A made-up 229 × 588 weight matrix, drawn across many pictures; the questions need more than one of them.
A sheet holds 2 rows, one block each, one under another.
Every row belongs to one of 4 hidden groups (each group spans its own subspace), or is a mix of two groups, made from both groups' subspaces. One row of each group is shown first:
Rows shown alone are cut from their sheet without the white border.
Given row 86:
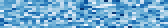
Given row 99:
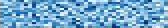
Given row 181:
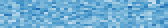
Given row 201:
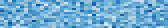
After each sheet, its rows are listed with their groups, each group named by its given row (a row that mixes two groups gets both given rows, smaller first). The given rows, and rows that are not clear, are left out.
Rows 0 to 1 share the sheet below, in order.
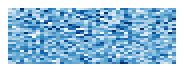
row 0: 86
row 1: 99
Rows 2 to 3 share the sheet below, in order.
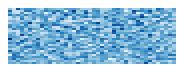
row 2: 99 and 201
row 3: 86
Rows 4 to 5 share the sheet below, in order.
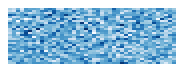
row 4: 201
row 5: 99
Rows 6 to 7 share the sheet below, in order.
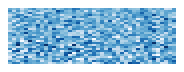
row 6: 181
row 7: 181
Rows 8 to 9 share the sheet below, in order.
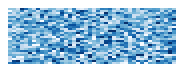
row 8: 86
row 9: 86 and 99
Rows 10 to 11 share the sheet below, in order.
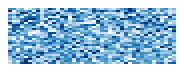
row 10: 86
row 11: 201
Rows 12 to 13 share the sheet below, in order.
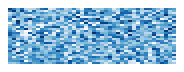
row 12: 201
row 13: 181
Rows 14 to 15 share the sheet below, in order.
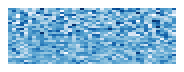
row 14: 181
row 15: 181
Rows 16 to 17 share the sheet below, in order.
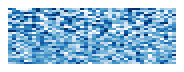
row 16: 86 and 99
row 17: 181
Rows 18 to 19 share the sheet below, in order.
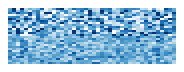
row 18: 201
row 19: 181
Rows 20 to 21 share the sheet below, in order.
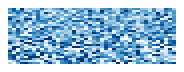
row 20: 201
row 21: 181 and 201
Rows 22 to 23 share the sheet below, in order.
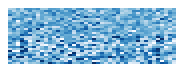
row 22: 201
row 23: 181
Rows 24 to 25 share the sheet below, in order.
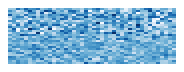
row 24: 181 and 201
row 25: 86 and 99
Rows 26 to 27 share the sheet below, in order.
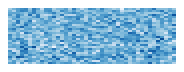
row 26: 181
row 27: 181
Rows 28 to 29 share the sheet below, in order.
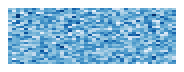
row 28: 181
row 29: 86 and 99
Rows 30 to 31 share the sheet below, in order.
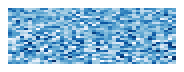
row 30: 201
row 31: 86
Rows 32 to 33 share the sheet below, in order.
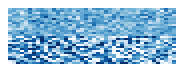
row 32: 181
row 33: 99
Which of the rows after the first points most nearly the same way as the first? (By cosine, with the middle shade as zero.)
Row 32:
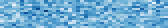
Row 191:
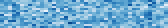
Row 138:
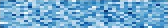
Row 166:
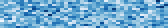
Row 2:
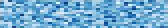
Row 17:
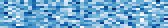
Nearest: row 166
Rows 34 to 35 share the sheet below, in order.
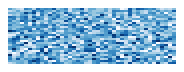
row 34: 99
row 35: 86
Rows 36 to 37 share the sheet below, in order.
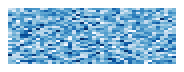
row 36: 201
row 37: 86
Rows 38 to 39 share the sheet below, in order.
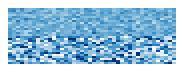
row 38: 201
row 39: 201
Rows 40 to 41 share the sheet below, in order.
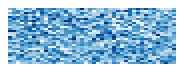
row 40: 99
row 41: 99
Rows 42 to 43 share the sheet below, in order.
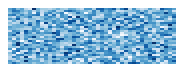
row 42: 99
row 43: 181
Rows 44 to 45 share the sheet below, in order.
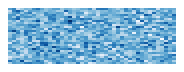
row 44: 99
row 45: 181
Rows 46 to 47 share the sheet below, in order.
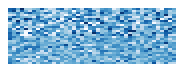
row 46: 201
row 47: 86 and 201
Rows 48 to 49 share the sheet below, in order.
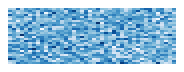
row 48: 201
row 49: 99
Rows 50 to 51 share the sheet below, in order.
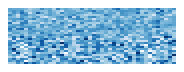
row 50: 181
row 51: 181
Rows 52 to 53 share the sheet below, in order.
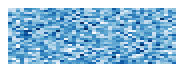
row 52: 201
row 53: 99
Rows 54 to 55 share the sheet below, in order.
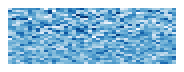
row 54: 201
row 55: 86 and 99
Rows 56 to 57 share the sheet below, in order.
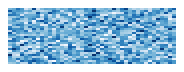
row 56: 86 and 99
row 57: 86
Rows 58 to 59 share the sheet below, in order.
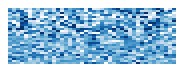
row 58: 181
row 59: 86
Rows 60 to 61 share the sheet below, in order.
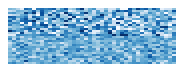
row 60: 99
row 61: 181
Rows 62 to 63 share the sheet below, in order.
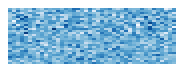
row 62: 181
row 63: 181
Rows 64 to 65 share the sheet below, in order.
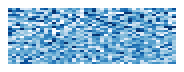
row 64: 86 and 201
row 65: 201
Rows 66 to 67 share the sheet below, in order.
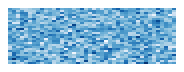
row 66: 181
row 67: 86
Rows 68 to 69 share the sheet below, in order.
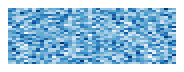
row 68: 86 and 181
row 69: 181
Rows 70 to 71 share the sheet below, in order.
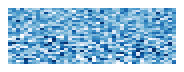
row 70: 201
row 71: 201
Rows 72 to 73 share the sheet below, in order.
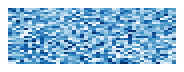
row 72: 201
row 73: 99
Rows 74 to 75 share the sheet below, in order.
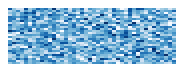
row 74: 99
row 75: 201
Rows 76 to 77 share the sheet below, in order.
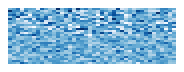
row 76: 86
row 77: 86 and 181
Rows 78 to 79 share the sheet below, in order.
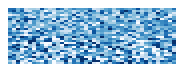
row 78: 181 and 201
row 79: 181 and 201
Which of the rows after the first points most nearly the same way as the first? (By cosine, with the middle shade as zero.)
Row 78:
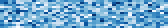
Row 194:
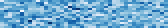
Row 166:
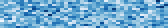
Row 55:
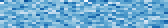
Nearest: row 55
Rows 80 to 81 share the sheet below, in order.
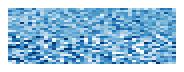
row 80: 99
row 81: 99 and 201
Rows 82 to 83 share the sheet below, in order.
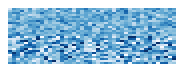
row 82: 99
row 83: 86
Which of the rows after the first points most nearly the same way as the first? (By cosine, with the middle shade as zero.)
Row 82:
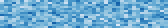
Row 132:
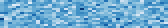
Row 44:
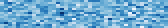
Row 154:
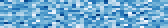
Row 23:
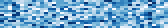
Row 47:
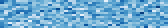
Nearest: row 44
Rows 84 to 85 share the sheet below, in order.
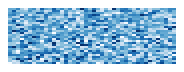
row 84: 86 and 181
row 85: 99 and 201
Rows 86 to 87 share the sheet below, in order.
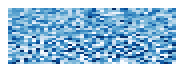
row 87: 99
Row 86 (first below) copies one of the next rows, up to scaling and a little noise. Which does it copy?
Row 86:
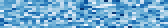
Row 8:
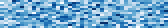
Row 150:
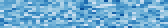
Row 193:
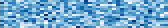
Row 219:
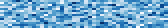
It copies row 150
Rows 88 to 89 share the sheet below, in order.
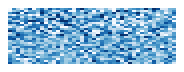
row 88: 99
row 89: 201
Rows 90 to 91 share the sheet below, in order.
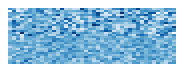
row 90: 86 and 181
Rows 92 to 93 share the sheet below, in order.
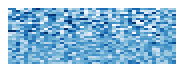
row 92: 99
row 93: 181
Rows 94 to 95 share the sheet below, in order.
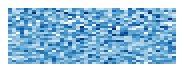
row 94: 99
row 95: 86
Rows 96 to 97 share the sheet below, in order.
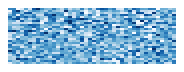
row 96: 99
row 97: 201
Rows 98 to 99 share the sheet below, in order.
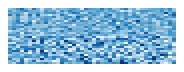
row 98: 99 and 181
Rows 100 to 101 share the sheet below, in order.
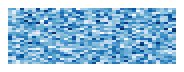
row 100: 86
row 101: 99
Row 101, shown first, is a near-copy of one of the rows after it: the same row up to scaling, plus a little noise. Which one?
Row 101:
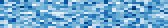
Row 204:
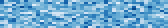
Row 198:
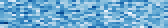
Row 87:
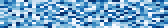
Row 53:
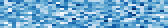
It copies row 204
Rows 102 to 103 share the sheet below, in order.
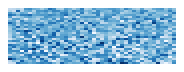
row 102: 201
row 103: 99
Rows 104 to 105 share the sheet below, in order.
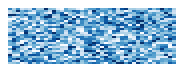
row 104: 99 and 201
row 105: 86
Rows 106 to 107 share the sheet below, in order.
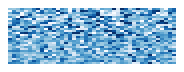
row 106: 86
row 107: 86 and 99
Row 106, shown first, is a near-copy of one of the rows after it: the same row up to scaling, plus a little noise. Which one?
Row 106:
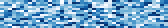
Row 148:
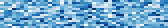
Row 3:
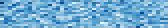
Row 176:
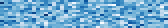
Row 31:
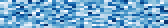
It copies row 148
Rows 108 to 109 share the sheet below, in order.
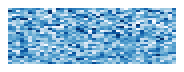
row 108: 201
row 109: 181
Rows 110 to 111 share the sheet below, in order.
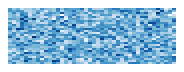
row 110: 181
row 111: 99 and 181
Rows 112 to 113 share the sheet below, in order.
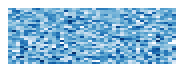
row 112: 99
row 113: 181
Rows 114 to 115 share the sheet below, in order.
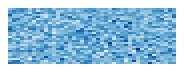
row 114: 86 and 181
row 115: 99
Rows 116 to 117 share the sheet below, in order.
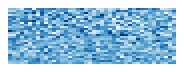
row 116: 99
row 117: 86
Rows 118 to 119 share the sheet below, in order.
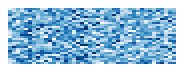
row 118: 201
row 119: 201
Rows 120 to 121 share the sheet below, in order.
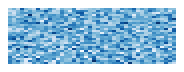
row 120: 86
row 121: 201
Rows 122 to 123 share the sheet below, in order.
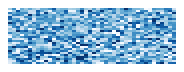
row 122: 201
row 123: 201
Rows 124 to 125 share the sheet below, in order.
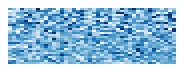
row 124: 86
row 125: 99 and 201
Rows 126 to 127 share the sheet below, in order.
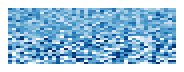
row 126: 99 and 201
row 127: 86
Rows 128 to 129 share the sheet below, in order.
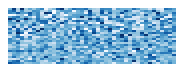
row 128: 201
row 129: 99
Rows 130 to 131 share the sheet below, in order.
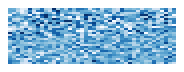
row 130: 181
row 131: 201
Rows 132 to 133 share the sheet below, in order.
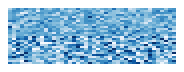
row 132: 86
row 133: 181
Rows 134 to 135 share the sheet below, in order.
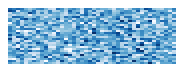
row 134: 201
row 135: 99
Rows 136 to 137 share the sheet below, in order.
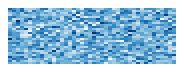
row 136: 201
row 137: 86
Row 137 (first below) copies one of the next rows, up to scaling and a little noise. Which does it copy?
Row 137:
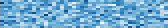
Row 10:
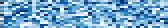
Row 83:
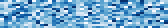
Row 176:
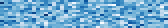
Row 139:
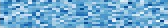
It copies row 176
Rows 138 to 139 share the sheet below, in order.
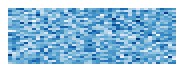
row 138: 99
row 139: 86
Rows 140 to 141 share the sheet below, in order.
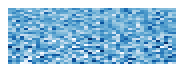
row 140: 181 and 201
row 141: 201
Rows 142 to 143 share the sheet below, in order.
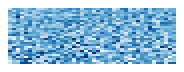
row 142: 99 and 181
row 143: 201
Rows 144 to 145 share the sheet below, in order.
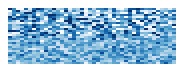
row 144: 99
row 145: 99
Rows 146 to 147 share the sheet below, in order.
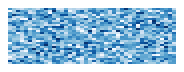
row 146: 201
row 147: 181
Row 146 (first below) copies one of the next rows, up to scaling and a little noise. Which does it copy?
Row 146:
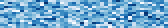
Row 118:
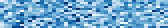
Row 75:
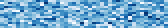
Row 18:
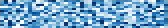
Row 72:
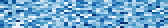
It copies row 75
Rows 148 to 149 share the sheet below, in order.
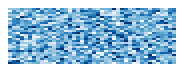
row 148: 86
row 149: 99
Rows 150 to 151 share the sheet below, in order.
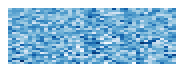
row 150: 86
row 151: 86 and 181
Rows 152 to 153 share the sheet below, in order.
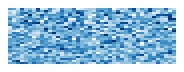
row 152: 86
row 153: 86 and 99
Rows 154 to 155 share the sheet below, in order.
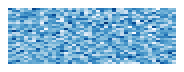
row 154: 99
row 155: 99 and 181
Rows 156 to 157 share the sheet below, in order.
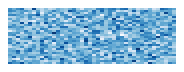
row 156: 99
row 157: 99 and 201
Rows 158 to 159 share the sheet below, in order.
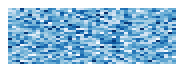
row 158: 86
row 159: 86
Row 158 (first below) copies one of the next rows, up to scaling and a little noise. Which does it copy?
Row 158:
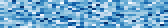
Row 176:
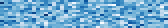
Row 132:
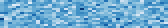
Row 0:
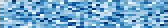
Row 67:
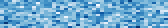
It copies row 0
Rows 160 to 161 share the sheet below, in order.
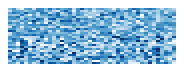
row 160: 86 and 99
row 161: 181
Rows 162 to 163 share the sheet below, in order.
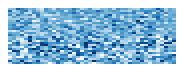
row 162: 99 and 181
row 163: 181
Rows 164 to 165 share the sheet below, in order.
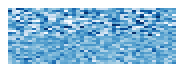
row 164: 99
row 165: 201
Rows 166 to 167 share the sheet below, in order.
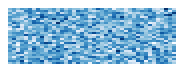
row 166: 86 and 181
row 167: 181
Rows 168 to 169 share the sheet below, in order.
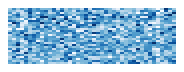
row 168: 181
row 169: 181
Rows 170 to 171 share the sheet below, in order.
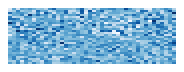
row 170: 201
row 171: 181
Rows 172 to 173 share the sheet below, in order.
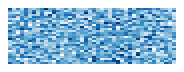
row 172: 99 and 201
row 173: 201
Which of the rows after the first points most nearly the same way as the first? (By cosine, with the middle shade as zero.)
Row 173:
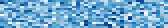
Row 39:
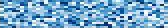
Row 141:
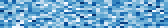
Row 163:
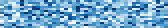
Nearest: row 39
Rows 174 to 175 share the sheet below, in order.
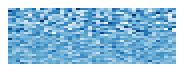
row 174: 86
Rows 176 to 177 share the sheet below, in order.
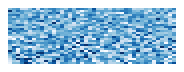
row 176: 86
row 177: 201
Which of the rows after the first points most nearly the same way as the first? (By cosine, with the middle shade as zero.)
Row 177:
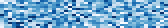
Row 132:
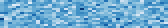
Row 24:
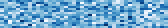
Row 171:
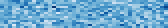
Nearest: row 24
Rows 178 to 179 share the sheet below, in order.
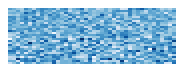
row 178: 99
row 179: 86 and 201
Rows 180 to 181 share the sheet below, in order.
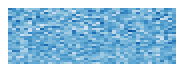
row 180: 201
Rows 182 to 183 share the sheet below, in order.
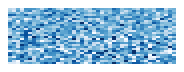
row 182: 201
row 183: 99
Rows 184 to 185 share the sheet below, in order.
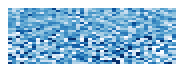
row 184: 99 and 201
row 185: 201
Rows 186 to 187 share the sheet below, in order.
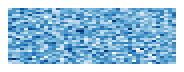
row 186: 181 and 201
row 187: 99
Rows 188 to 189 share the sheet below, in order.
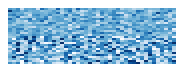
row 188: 86
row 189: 181
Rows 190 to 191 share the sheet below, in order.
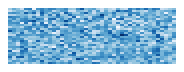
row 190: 99
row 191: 181
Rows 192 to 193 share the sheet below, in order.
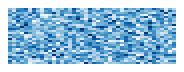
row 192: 181
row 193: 86
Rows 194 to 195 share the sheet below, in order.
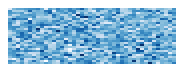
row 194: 201
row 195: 99
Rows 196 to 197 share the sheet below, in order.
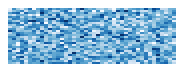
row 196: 99
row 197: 181
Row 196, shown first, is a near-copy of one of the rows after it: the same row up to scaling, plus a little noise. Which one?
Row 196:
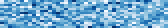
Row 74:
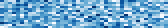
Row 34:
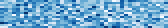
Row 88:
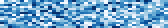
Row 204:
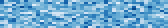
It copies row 88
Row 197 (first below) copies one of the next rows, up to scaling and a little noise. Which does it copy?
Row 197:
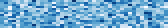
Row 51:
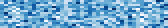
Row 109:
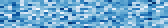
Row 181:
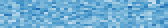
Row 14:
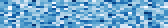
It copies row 14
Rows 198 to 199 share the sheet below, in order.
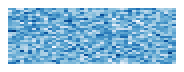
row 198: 99
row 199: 99
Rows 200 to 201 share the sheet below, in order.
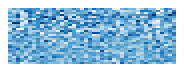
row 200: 181
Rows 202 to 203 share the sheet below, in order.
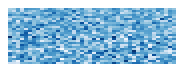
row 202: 201
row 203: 99
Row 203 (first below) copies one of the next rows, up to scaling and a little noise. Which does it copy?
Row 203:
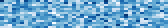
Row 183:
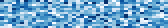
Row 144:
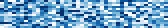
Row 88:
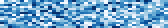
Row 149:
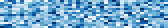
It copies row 183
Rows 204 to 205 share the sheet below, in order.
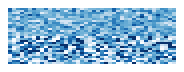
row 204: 99
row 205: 86
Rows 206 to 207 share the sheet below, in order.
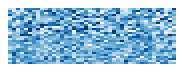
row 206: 201
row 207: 86
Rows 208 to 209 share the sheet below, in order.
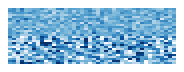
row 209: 181 and 201
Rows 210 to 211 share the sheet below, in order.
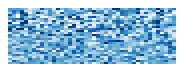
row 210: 181
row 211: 86
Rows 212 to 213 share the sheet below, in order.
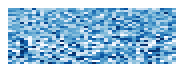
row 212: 99
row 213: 181
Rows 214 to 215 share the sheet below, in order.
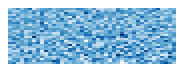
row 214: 99
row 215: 99
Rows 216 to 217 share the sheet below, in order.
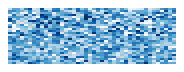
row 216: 86 and 181
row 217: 86
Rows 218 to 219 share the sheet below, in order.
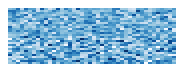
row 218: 86
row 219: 86
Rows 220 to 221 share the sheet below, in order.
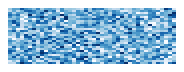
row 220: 181
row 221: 99 and 201
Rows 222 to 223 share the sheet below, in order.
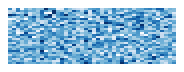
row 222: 201
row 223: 99
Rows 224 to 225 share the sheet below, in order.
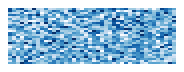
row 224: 99
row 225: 201
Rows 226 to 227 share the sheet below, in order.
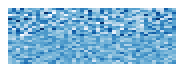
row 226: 201
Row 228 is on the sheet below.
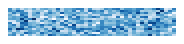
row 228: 181
